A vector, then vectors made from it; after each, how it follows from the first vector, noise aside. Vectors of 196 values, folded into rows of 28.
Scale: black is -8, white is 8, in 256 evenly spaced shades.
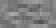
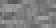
wrapped around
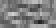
scaled up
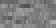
wrapped around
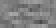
copied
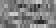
scaled up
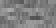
wrapped around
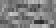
scaled up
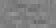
shrunk
